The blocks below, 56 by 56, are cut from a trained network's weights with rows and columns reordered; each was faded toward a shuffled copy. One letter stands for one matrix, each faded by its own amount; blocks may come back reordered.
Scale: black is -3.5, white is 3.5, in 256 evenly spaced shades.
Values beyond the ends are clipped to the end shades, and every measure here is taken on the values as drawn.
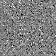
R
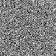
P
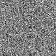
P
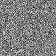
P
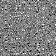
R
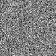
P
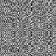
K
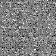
R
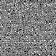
R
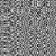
K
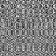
K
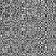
K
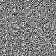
P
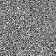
P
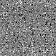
R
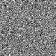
P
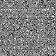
R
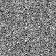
P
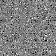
R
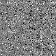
R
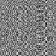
K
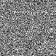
P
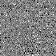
R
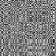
K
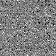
R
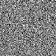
P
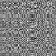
K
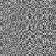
K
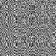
K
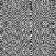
K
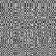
K
